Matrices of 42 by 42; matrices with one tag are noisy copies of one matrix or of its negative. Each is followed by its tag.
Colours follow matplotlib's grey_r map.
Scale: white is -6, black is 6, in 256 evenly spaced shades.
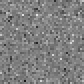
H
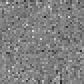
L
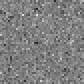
H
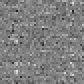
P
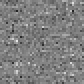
P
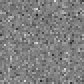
H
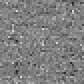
P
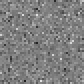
H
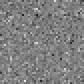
H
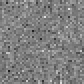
L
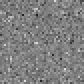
H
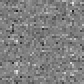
P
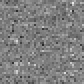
P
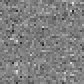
P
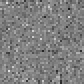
L
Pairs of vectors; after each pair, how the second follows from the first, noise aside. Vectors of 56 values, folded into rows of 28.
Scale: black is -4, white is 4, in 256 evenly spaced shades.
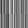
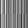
wrapped around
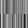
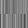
shrunk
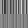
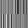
wrapped around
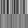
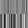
wrapped around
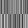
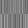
shrunk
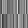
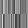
wrapped around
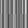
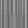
shrunk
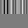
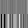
wrapped around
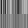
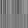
shrunk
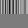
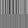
shrunk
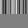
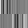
wrapped around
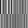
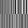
wrapped around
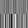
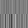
shrunk
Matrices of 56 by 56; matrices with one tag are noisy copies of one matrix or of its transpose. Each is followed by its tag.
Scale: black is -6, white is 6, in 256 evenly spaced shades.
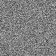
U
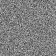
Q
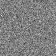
Q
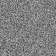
U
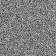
Q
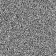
Q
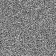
Q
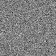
U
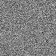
U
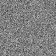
U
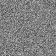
U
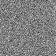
Q
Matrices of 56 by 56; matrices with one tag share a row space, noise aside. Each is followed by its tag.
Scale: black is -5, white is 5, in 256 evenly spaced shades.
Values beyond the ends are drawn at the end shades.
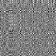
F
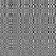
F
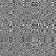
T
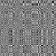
T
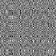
F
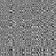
T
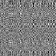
F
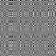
F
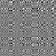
T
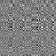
T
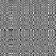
F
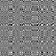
T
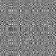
F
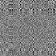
F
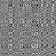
T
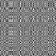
F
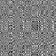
T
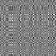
F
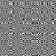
T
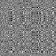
T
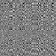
T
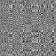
T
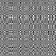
F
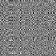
F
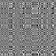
T
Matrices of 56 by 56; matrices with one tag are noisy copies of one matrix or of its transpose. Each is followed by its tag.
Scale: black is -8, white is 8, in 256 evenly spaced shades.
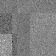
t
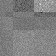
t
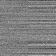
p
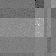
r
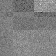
t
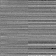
p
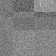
t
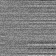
p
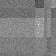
r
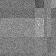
r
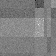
r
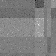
r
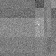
r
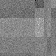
r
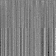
p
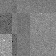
t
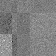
t
